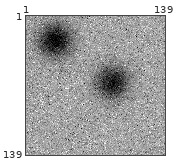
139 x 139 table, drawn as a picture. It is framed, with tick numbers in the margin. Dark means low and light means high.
The ninth with the lowest average is the top left. Neither half mirrors the other. There are two dips. Most values sit high, with a long tail of low ones.
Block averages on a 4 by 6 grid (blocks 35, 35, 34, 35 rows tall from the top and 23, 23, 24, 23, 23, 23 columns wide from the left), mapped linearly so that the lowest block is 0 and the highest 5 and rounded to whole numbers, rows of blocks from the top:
304555 / 444235 / 555345 / 555555
